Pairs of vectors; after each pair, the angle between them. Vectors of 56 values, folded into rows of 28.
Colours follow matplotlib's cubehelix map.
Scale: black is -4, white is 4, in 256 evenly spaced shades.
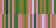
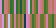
orthogonal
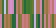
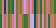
nearly opposite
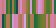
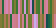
orthogonal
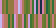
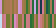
nearly parallel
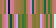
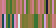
orthogonal
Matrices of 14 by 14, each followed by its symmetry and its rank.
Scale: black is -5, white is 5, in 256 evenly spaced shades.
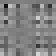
neither, rank two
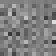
neither, rank three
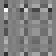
neither, rank one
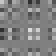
symmetric, rank one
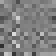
neither, rank three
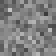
neither, full rank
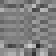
neither, rank two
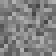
neither, full rank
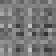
neither, rank two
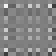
symmetric, rank one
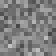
neither, full rank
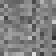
neither, rank three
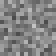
neither, full rank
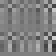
neither, rank one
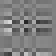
neither, rank one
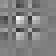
symmetric, rank one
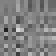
neither, rank two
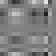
neither, rank one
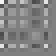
symmetric, rank one
